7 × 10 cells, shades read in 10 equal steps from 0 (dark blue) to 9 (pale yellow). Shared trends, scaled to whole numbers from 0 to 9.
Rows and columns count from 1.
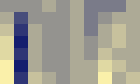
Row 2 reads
6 2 5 5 5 6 4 5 6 6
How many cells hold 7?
7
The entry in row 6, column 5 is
5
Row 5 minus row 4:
0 1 0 0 0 0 0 1 -1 0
